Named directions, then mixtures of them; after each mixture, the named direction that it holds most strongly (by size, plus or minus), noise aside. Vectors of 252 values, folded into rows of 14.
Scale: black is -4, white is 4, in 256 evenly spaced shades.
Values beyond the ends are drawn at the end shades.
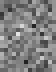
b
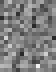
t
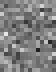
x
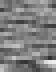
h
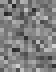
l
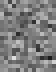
l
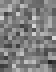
t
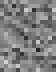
l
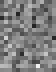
t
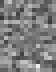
t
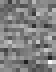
h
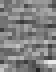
h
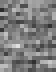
h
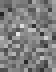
b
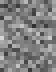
b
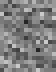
x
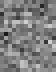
x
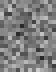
b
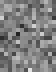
b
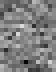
b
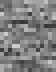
h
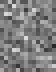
l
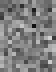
b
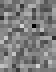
t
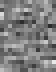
h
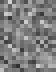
l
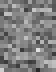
x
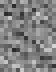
l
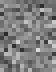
x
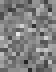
b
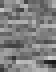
h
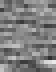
h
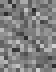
l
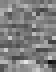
h
